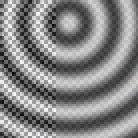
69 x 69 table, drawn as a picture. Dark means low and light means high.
There is no overall slope. On average the colour sits 50% of the way up the scale. Rings spread out from the top middle. The right part is calmer, past a seam about 40% of the way across.
